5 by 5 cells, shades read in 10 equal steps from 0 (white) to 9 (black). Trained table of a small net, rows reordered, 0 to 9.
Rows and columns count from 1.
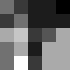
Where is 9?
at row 1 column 5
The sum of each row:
37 36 21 22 18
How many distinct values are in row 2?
3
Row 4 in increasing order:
3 3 3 5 8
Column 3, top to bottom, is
8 8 7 8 7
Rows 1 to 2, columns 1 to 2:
5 7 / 7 5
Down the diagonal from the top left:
5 5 7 3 3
